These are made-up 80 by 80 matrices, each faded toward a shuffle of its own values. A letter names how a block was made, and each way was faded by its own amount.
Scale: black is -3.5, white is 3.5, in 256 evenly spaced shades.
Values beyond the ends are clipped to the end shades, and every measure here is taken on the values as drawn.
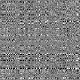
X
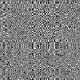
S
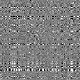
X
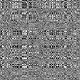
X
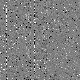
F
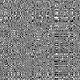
S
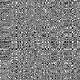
S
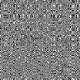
S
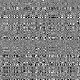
X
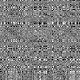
X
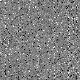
F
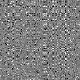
S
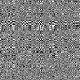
X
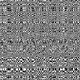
X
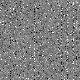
F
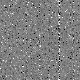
F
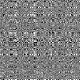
X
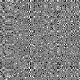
S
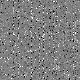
F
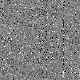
F
